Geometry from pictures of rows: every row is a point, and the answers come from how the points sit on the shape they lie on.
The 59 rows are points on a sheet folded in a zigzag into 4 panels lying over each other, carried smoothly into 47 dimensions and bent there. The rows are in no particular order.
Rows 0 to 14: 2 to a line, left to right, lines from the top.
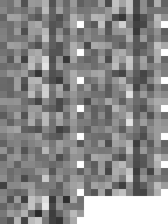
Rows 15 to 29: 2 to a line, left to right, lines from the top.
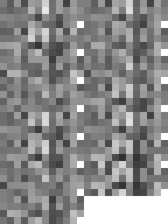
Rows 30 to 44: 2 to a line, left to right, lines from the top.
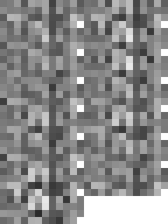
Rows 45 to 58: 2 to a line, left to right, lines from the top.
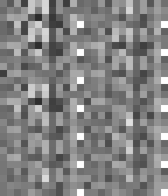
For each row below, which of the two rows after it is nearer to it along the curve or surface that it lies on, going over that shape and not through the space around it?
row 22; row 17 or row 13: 17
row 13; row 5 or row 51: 51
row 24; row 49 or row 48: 48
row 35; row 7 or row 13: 7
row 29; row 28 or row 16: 28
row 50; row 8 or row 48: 48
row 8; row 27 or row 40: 27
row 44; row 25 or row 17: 17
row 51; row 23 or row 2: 2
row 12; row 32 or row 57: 32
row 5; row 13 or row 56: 56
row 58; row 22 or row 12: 12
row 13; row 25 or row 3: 3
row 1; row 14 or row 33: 14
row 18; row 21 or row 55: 55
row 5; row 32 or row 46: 46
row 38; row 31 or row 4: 4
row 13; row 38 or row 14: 14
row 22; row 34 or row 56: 34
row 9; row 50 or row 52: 50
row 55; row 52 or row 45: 52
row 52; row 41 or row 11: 11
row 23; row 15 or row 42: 15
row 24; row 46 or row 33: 46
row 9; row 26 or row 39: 39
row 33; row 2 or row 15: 15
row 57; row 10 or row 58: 10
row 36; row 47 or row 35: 47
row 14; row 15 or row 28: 28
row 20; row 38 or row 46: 38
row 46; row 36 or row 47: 47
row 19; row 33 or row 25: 25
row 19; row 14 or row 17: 14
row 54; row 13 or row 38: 38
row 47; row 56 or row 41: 56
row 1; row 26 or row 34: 26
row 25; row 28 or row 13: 28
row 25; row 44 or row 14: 14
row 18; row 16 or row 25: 25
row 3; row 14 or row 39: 14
